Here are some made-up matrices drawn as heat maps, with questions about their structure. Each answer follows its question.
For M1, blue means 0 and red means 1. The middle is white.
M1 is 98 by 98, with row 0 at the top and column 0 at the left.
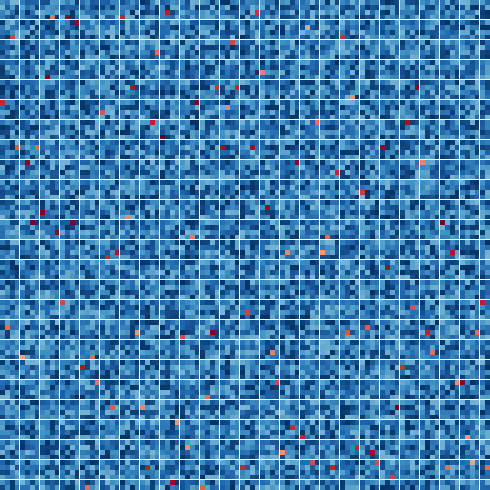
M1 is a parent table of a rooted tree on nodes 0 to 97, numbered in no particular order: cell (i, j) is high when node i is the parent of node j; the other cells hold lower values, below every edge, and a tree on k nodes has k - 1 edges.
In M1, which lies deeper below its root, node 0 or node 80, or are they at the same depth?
node 0
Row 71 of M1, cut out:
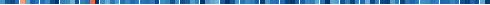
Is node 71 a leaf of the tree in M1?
no
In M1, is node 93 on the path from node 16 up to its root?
yes
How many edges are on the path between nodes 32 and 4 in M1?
6
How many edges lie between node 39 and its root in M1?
8
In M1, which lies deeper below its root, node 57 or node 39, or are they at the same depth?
node 39
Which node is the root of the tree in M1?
87
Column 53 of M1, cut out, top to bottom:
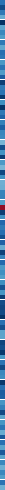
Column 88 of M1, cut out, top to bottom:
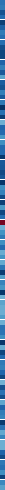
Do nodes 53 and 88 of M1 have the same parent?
no
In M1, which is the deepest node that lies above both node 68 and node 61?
93
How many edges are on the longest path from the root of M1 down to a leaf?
9
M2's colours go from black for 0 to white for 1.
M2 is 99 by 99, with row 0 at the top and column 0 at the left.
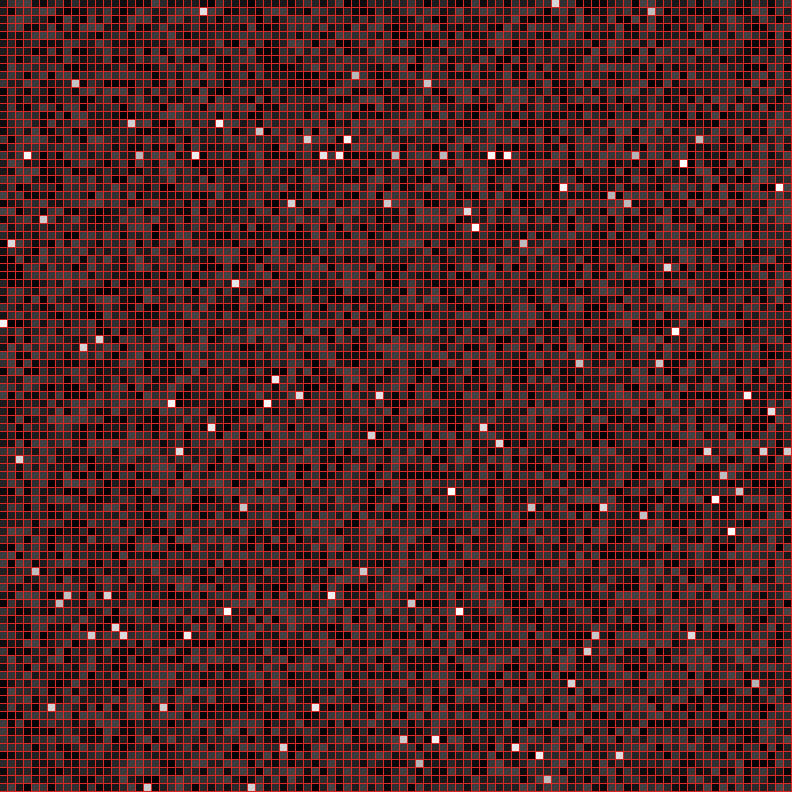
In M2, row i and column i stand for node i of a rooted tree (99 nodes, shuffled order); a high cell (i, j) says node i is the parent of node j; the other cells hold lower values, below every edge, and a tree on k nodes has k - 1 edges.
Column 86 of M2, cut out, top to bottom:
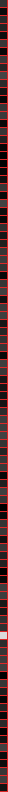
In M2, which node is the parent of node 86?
79
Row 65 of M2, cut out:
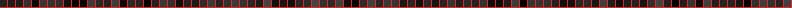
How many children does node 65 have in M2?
0
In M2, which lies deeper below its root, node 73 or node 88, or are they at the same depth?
node 73
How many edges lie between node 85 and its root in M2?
5
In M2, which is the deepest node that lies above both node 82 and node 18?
56
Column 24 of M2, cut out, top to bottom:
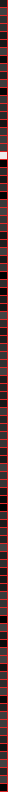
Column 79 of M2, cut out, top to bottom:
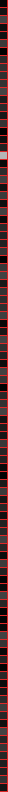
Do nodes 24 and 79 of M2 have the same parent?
yes
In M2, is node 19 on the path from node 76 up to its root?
yes
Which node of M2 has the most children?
19
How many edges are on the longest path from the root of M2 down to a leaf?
8
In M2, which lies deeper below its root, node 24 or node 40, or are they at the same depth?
the same depth
